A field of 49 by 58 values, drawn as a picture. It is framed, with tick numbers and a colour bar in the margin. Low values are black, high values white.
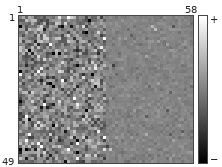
No regular stripes run through it. Neither half mirrors the other. Fine speckle covers the field. The right part is calmer, past a seam about 50% of the way across. The distribution is heavy-tailed on both sides. On average the colour sits 50% of the way up the scale.
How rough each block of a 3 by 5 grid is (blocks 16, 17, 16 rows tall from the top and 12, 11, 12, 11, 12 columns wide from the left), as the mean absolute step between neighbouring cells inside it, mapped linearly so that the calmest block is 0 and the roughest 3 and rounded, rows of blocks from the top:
3 2 1 0 0
3 2 1 0 0
3 2 1 0 0
